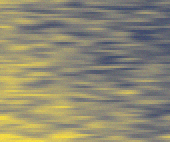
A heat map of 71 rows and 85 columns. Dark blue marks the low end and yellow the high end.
Streaks run across, left to right. The top right is the ninth with the lowest average. The ninth with the highest average is the bottom left. Values rise toward the bottom left.
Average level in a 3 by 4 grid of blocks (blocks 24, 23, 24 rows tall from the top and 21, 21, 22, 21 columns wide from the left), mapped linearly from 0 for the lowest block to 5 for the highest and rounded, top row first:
3 2 1 0 / 4 3 1 1 / 5 5 3 2
